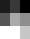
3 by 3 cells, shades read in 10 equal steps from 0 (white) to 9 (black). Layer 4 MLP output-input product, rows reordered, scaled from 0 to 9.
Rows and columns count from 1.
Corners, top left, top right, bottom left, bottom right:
8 9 0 2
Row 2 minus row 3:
6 3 2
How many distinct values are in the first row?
3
